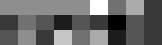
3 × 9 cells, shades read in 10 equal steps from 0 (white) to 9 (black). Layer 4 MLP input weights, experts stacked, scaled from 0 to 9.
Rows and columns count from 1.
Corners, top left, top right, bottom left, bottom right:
4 7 6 7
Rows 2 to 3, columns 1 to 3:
7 5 6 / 6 4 7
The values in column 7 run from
5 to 9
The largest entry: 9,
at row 2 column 7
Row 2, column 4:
8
